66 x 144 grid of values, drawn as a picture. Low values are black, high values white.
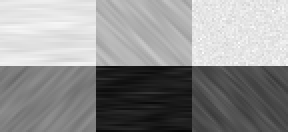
It is made of 2 by 3 panels. Panel 1,1: very high, streaked across, faint in contrast. Panel 1,2: high, slanting down to the right, faint in contrast. Panel 1,3: very high, fine-grained, faint in contrast. Panel 2,1: middling, slanting up to the right, faint in contrast. Panel 2,2: very low, streaked across, faint in contrast. Panel 2,3: low, slanting down to the right, faint in contrast.
